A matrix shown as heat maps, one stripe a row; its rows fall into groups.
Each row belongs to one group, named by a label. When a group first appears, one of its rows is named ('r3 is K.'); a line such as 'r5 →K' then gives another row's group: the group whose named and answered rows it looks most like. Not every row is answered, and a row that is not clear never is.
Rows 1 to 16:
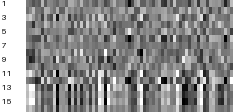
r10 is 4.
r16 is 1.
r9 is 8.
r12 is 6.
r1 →6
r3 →1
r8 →8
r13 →1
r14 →1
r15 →1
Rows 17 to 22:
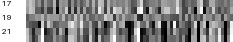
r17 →1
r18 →1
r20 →6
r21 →6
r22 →6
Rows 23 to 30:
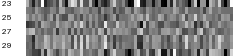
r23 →6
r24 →4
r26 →8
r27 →1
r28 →8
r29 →8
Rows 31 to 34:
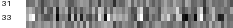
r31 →4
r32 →1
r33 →1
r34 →8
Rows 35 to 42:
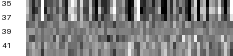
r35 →6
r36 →6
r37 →6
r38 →4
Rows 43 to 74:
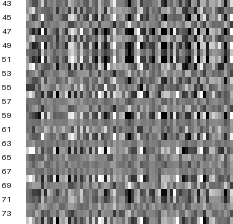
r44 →1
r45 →6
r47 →6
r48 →1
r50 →6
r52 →1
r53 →4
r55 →8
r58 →4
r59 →6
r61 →8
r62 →6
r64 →1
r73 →4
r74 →1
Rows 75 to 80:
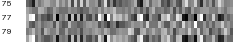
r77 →1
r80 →1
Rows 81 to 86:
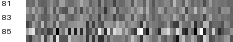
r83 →4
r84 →8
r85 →1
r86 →8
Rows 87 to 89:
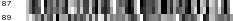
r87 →6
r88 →6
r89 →1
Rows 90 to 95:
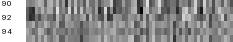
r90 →8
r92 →8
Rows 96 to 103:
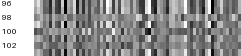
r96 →1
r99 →1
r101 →1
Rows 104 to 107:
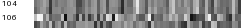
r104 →4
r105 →4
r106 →1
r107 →8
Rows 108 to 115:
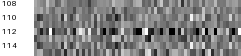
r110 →8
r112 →6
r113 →8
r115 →1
